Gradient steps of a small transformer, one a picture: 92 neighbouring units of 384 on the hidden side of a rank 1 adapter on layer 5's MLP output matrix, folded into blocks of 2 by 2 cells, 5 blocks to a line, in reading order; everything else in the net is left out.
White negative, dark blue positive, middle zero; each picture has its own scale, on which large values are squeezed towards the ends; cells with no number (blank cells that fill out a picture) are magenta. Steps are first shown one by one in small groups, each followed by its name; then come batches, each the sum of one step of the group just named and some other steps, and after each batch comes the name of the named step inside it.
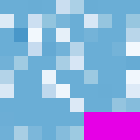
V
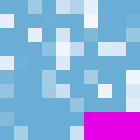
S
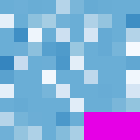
V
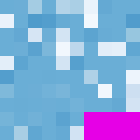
S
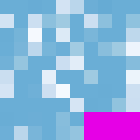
V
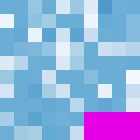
S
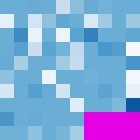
V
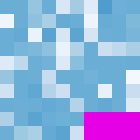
S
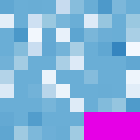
V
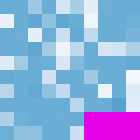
S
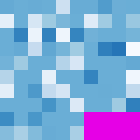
V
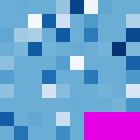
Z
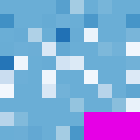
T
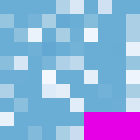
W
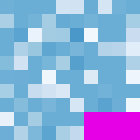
W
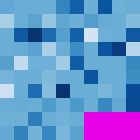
T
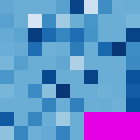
Z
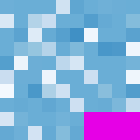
T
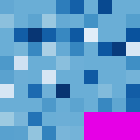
T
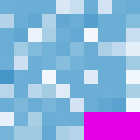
W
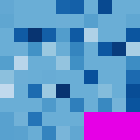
T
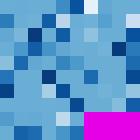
Z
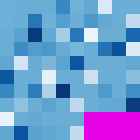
W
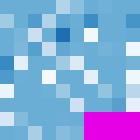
T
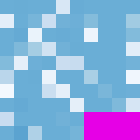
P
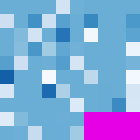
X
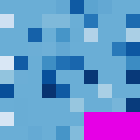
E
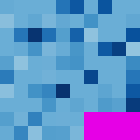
X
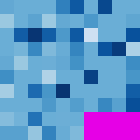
X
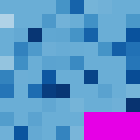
E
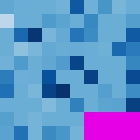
E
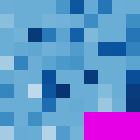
E
